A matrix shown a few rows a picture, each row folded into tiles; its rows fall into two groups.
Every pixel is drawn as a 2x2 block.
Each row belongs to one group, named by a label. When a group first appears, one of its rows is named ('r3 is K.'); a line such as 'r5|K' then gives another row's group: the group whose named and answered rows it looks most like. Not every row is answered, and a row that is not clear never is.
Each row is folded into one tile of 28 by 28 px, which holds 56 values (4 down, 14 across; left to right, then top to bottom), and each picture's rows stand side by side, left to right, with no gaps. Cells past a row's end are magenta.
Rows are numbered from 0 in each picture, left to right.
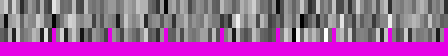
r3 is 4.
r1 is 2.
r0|4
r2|2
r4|2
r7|2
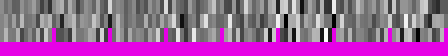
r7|2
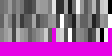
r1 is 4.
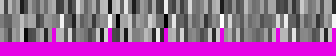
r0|2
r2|4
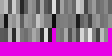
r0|4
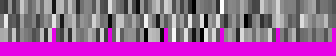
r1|4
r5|2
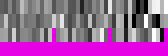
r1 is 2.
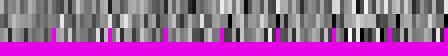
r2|2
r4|4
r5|4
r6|2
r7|4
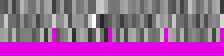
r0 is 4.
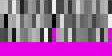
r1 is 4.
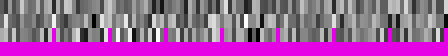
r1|2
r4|2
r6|4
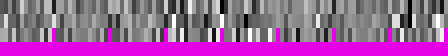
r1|4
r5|2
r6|4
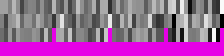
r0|4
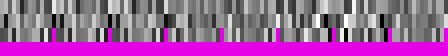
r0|4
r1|4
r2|4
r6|2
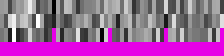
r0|2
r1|2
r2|4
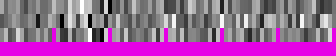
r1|2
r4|2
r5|2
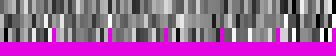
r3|2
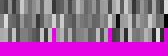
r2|4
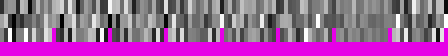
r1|4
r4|2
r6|2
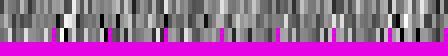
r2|4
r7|2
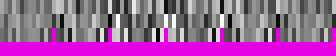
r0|4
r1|4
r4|4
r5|4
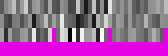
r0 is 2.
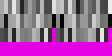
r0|4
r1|4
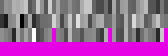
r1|2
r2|2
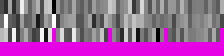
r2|2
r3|4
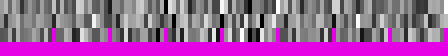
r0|4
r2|2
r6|2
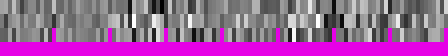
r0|4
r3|2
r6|2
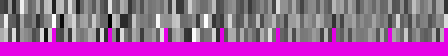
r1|4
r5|4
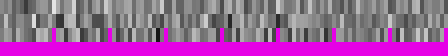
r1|2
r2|2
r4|4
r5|2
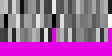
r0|4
